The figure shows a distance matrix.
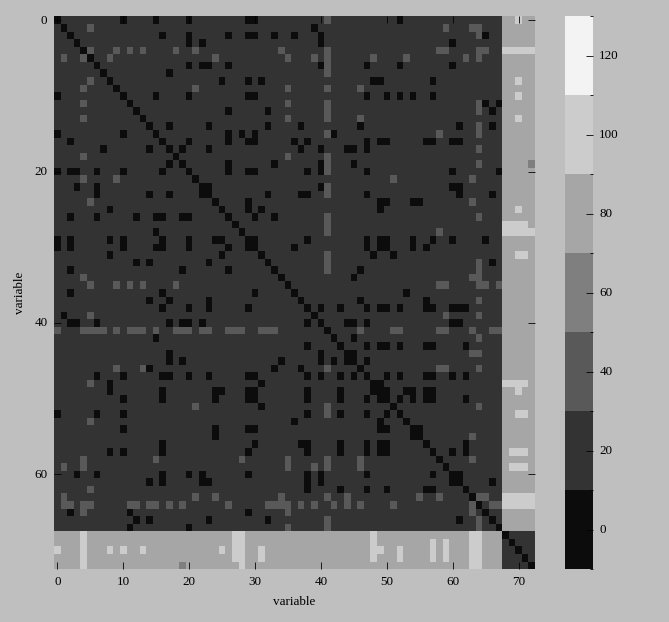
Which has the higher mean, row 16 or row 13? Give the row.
13
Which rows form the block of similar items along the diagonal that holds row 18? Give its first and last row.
0 to 67
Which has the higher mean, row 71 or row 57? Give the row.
71
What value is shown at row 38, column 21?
20
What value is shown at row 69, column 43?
80
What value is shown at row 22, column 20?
20
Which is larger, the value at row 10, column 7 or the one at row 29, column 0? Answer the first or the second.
the first
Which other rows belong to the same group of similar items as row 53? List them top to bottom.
0, 1, 2, 3, 4, 5, 6, 7, 8, 9, 10, 11, 12, 13, 14, 15, 16, 17, 18, 19, 20, 21, 22, 23, 24, 25, 26, 27, 28, 29, 30, 31, 32, 33, 34, 35, 36, 37, 38, 39, 40, 41, 42, 43, 44, 45, 46, 47, 48, 49, 50, 51, 52, 54, 55, 56, 57, 58, 59, 60, 61, 62, 63, 64, 65, 66, 67
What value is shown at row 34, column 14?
20
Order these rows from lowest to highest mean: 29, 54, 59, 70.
29, 54, 59, 70
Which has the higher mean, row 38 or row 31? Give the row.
31
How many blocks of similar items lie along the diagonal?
2
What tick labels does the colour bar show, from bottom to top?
0, 20, 40, 60, 80, 100, 120
